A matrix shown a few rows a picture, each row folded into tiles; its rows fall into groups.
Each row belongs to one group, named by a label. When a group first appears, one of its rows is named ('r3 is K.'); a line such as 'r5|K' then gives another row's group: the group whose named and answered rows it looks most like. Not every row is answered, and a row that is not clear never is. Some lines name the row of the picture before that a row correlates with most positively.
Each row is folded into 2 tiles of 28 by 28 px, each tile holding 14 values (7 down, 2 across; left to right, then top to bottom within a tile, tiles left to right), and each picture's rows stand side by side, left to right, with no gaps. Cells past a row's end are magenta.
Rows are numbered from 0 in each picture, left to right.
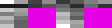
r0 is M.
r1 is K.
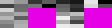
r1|K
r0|M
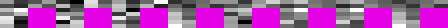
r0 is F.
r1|K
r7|K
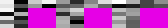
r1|F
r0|F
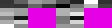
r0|K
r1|K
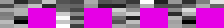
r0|F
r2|K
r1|K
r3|F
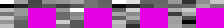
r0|M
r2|M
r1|M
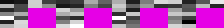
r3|F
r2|F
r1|K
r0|K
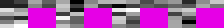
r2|M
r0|K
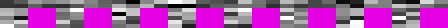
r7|K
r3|M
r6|K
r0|K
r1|M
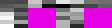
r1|M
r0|K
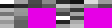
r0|M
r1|K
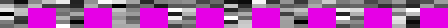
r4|K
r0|F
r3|M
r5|F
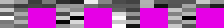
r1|K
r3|K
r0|M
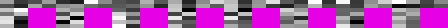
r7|M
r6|F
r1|K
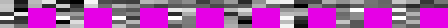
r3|M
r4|F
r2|K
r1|K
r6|M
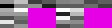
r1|M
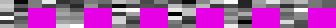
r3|F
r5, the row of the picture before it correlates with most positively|0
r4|F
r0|F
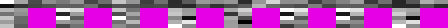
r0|M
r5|M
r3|K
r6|M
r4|F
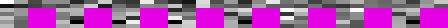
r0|M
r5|M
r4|F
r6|M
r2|K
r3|K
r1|F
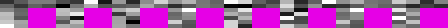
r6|M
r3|M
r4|M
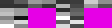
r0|K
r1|K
